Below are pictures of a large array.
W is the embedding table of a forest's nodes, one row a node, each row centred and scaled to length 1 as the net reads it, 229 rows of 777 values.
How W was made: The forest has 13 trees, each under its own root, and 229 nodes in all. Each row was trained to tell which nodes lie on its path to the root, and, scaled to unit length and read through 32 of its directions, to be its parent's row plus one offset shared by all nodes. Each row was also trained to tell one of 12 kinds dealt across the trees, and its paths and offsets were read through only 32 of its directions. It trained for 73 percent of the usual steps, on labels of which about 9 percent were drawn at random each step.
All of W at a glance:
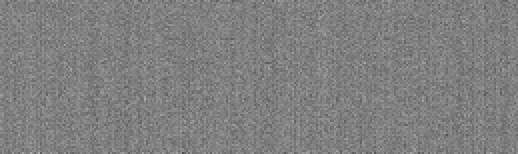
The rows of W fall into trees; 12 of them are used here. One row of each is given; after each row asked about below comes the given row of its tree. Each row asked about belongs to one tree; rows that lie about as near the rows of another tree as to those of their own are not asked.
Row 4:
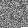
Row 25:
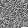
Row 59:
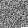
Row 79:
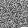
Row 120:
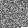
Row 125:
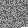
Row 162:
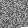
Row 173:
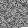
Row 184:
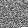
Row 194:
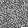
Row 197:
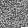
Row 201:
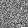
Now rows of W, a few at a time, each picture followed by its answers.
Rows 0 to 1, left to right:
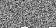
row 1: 184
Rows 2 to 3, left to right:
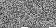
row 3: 4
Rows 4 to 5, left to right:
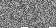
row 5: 79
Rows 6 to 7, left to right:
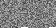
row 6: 201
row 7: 197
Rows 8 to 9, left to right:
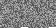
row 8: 194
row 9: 201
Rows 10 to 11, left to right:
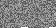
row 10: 120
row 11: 201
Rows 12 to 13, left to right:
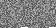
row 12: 162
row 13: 197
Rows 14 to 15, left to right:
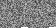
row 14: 25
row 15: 120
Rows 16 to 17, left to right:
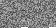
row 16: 4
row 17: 59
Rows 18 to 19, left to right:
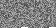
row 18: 184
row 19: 25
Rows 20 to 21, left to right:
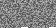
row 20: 125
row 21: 184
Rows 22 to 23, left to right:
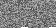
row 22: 194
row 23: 59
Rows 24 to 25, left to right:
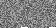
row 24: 162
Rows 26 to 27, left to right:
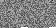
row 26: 120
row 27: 125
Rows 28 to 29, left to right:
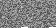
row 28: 162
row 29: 25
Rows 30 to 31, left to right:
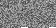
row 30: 120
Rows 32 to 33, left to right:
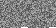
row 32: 25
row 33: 173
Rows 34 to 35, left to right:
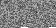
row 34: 194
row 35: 59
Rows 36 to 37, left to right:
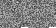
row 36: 197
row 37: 197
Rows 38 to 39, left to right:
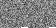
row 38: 162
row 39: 184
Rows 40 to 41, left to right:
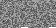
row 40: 162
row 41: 59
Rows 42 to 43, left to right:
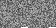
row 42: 120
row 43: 194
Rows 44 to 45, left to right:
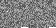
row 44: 173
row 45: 4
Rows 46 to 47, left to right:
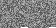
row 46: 173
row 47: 79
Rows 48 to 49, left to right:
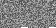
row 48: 120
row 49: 25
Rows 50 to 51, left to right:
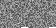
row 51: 184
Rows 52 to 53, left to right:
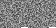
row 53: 173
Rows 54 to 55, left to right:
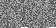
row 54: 125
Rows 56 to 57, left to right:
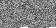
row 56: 162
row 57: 79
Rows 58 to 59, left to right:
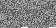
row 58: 79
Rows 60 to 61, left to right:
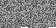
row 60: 194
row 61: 120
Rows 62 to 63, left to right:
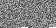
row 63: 120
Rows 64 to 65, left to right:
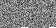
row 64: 194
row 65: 173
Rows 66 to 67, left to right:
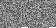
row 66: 184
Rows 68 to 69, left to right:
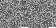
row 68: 59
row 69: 25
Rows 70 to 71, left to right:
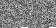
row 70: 4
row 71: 25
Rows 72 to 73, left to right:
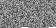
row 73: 162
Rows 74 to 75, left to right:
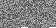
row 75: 173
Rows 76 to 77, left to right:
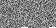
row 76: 79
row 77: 173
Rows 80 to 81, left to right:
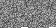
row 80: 184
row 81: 201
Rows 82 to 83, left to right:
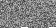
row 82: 4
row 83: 173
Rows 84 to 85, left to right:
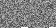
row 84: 79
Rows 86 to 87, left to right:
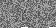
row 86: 125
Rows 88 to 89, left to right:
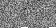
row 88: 125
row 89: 197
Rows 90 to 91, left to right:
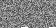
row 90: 162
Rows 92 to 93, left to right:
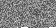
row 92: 173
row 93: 59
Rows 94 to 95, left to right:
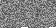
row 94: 125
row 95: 201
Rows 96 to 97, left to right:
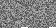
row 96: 4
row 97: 194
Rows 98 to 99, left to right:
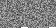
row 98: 25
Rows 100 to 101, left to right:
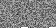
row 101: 184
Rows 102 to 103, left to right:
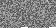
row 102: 125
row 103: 162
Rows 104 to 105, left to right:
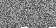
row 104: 162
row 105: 197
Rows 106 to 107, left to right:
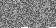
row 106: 162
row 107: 162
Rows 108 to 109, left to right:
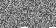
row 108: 79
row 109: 173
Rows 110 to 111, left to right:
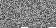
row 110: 197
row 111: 194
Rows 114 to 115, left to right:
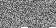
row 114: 184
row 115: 173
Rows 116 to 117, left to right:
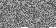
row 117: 59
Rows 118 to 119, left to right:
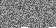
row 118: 201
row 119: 162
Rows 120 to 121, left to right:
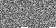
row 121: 4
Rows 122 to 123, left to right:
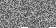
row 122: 59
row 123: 201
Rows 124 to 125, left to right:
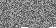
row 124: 184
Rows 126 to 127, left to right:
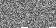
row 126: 4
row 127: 79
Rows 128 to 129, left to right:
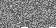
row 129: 201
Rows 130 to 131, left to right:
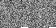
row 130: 120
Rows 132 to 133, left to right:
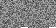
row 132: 162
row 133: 120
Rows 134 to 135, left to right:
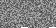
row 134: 201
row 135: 173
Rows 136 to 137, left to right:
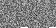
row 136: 125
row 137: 184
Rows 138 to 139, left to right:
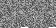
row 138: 162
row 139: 194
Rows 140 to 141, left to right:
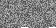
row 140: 120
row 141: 79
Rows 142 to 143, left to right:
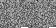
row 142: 184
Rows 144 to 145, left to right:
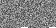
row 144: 125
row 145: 173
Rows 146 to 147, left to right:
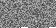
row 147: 59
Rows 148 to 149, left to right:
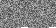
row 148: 162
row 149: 162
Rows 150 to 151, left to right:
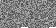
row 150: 197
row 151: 184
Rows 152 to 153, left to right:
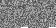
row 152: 125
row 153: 120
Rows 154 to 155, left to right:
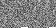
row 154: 125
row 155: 184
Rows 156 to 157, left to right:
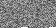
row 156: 79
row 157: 201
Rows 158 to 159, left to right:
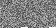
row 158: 125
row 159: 201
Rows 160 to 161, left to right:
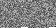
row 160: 25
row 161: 4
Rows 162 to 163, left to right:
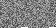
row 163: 173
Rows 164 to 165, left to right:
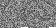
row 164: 125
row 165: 4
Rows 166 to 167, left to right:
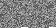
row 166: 184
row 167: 25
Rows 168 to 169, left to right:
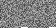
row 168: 173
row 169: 194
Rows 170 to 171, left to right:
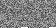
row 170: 79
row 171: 184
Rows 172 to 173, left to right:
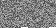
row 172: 197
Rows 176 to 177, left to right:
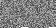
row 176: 125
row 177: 201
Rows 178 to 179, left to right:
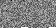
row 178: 4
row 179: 25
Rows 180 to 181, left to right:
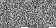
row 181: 120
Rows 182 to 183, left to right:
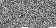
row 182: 120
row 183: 125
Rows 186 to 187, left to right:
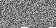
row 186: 25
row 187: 194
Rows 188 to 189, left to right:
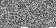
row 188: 194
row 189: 4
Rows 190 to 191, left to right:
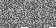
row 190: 197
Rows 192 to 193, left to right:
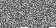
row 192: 4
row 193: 25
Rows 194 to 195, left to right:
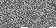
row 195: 184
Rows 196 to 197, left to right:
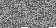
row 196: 197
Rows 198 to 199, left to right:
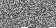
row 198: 184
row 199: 59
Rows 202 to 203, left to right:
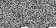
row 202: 197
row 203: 197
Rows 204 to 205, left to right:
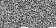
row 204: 194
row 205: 125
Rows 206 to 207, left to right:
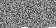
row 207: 162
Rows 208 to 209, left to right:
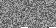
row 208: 162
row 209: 173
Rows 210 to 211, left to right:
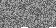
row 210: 184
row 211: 79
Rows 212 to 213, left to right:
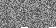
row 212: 125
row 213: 162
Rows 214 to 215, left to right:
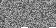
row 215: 184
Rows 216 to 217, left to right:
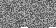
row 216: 25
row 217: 120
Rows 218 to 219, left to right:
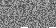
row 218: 125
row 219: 184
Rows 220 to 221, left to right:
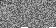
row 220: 194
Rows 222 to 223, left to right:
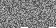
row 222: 201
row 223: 197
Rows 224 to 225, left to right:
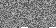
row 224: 184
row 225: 201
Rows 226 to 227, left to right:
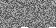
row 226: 25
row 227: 79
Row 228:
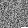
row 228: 184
